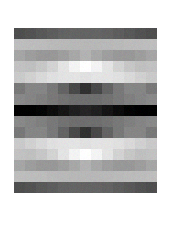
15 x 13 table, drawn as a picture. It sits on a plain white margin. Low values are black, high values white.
It mirrors both left to right and top to bottom. The grain runs across in streaks. There is no overall slope. On average the colour sits 60% of the way up the scale.
